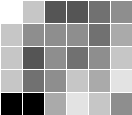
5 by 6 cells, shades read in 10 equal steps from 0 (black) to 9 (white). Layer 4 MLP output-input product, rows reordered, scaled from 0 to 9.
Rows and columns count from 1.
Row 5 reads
0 0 6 8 7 5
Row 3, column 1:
7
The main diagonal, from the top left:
9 5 5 7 7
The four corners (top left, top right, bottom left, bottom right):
9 5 0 5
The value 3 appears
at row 1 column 3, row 1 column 4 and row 3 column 2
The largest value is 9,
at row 1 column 1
